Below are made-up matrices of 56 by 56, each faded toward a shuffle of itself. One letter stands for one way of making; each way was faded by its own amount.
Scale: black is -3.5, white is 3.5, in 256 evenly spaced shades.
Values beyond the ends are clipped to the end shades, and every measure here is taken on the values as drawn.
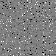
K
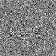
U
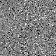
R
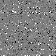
K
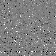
K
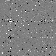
K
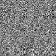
U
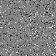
K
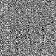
U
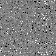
K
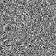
U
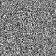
U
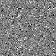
R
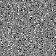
R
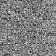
U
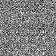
U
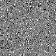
R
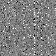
R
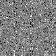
R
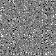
R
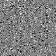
R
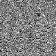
U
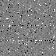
K
